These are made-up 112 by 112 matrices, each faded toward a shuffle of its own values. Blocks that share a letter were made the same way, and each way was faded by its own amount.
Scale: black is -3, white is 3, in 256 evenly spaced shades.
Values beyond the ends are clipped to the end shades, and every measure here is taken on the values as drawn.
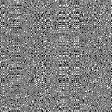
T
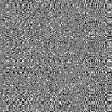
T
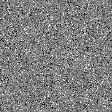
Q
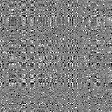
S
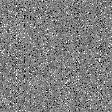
Q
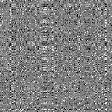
T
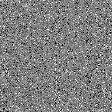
Q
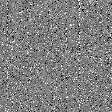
Q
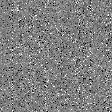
Q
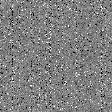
Q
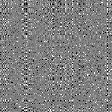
S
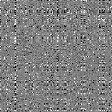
S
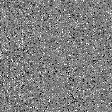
Q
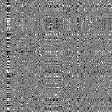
S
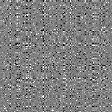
S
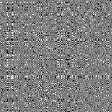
S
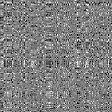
T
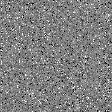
Q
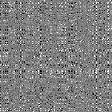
S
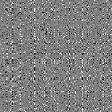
S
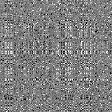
T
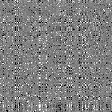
S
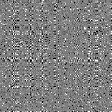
S
